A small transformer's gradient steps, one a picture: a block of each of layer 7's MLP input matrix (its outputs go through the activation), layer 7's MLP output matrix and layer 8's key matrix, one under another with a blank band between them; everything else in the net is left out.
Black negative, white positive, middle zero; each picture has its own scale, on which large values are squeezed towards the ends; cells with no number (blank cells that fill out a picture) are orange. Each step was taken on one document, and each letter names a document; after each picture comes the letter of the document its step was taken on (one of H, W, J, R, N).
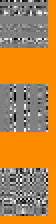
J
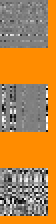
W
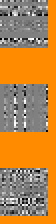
J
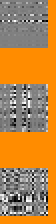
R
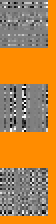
R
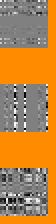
J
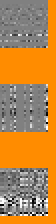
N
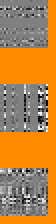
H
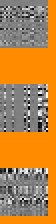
H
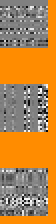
H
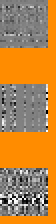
W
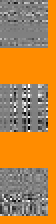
R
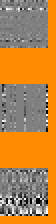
W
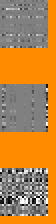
W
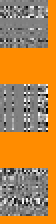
H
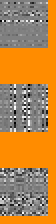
R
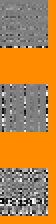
W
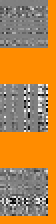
H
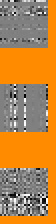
J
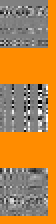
H
